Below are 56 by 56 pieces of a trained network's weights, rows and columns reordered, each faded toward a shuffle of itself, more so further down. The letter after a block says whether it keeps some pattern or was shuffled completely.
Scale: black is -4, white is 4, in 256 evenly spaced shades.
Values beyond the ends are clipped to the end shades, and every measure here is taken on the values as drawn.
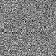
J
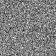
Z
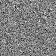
Z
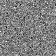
Z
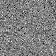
Z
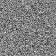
J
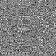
J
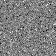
Z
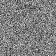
Z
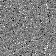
Z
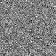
J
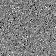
Z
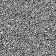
Z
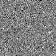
J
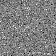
Z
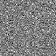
J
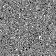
Z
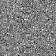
J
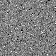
Z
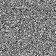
Z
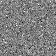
Z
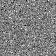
Z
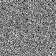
J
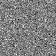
J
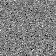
Z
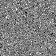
Z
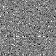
J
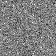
Z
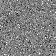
Z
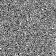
Z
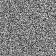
Z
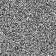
Z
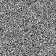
Z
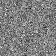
Z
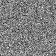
Z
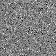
Z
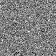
J
